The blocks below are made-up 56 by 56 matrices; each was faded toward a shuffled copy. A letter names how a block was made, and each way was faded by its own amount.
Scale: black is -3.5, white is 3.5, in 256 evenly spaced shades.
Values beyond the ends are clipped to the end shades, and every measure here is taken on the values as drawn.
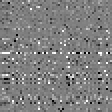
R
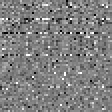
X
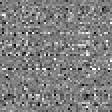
X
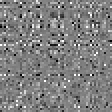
R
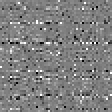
R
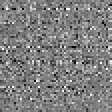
X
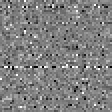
X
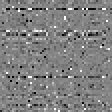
R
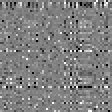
R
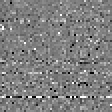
X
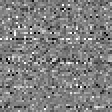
X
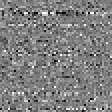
X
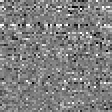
X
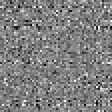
X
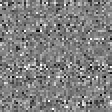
X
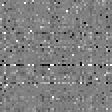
R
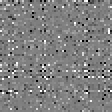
R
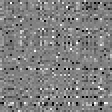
R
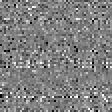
X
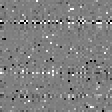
R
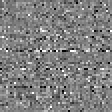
X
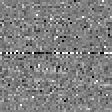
X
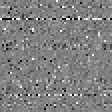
X
